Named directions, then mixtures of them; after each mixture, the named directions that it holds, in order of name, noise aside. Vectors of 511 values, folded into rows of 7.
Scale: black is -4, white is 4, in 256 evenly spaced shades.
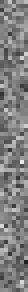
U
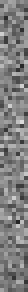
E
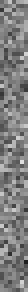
U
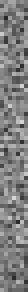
E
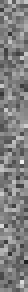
U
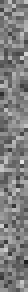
U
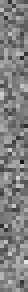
U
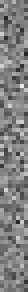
E, U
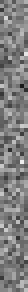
E, U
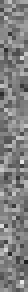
U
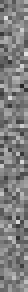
E, U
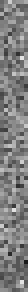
E, U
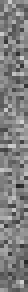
E, U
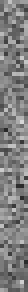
E, U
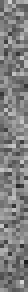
E, U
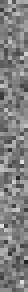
U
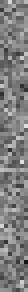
U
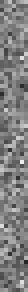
U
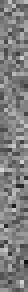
E, U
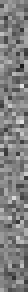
E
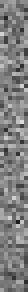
E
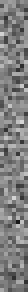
E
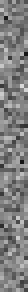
E, U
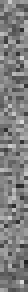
E, U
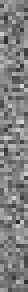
E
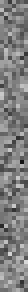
U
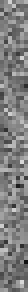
E, U
